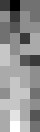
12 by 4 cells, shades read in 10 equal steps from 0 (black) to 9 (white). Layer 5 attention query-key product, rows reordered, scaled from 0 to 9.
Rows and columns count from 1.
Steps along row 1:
down up same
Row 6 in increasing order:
2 3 6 7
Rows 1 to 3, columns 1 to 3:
2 0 4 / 5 2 5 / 4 3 5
